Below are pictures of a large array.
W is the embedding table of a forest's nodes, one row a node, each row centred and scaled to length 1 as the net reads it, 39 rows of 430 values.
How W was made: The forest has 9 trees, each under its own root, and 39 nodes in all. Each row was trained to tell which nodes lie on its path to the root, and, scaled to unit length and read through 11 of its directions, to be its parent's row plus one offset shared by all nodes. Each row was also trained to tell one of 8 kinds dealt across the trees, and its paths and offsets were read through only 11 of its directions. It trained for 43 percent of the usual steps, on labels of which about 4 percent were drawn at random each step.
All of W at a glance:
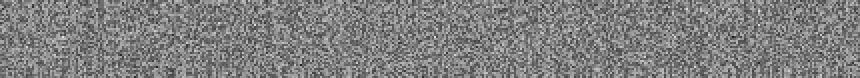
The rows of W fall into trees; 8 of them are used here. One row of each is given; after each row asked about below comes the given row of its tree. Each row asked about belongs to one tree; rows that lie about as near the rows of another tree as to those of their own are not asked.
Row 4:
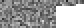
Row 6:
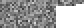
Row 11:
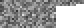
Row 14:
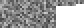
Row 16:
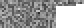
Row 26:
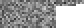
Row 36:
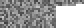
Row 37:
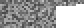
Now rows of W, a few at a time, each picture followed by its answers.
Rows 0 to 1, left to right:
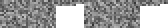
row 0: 11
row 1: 11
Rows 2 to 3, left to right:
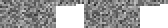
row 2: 37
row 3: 26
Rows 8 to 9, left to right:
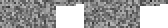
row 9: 26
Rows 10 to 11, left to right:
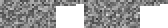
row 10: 26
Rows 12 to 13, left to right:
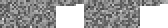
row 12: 6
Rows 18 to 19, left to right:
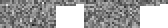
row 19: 37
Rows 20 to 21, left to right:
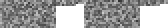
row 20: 4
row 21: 37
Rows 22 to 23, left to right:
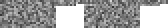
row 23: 37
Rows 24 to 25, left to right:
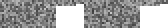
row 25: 6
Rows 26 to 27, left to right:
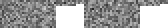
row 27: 4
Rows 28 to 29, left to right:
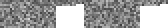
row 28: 37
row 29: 4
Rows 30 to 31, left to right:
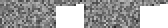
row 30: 26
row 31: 6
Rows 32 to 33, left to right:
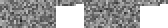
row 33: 4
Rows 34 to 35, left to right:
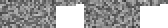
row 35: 4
